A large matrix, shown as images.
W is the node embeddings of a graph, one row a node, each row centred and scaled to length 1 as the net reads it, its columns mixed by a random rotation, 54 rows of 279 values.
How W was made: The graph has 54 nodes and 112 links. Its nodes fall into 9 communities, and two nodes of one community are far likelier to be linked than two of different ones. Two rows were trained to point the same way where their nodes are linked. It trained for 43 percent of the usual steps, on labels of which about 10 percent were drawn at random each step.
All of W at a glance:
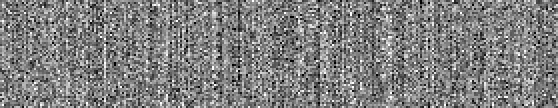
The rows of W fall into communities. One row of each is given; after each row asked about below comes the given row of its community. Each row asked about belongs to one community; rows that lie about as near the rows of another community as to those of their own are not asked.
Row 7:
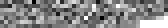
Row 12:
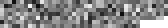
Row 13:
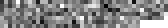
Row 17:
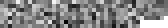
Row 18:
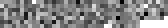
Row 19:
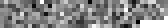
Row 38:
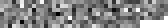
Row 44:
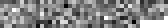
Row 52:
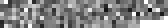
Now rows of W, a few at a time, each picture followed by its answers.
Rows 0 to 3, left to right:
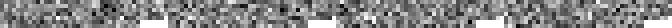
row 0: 13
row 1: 38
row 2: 52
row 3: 12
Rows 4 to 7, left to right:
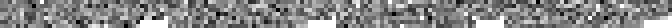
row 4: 19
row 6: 17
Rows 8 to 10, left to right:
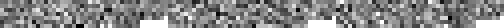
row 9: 38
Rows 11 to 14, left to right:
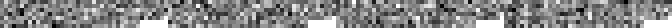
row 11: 12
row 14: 52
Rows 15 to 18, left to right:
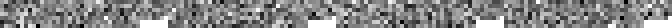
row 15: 52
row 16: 18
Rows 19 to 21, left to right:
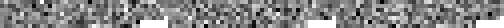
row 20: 38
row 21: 12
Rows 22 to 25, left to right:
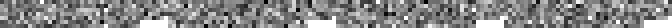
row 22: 18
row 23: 38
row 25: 7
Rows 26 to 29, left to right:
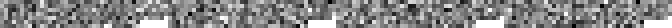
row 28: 17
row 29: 18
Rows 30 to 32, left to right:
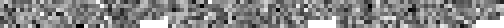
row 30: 52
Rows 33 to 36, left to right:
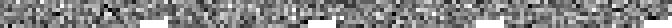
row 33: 13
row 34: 19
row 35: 18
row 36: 17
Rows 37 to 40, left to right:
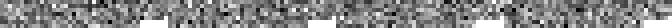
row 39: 18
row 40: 52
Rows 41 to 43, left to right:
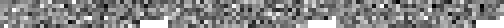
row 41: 44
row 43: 44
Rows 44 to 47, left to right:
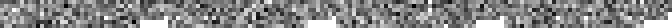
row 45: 12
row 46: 44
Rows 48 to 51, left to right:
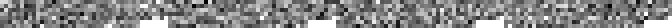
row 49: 17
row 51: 44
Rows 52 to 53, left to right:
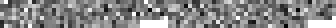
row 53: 38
